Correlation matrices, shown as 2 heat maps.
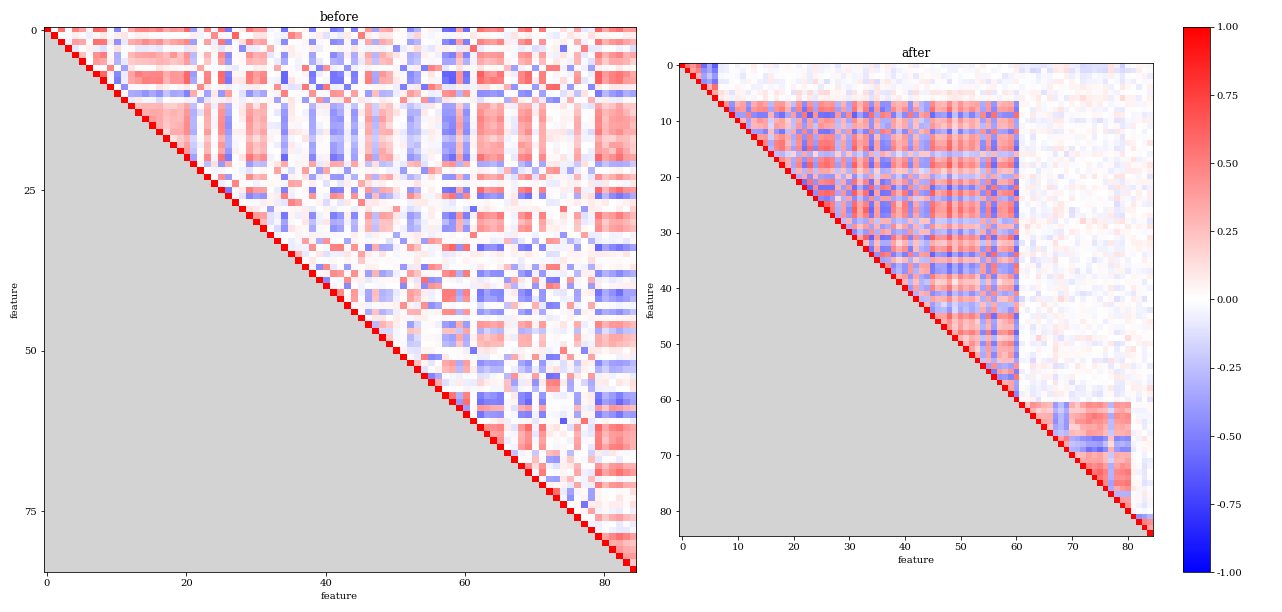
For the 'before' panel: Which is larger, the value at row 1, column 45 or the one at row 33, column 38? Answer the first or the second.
the first
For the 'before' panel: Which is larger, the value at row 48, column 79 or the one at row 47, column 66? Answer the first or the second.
the first
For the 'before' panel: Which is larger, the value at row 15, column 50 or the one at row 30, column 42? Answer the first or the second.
the first
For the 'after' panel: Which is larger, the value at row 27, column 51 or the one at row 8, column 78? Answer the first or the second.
the first
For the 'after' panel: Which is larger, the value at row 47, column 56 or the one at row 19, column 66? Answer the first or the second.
the second
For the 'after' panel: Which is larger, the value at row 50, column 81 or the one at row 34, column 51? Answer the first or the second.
the first
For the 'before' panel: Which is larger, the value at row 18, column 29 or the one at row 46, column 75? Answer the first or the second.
the first
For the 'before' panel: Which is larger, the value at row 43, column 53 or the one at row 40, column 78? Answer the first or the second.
the first
